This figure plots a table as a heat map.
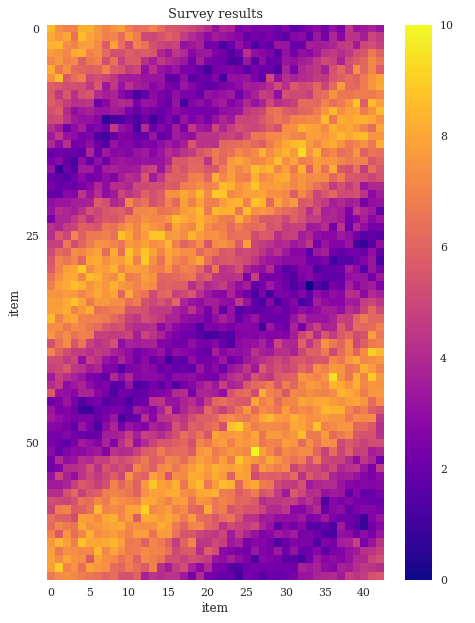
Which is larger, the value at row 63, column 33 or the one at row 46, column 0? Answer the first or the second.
the second
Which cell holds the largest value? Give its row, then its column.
51, 26
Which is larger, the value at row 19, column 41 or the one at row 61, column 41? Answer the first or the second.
the first
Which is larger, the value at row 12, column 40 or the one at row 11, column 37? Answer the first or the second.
the second
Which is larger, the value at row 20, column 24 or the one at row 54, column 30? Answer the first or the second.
the first
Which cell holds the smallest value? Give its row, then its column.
31, 33
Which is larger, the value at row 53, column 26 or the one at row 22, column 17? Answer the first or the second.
the second
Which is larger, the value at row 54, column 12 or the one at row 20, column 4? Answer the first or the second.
the first
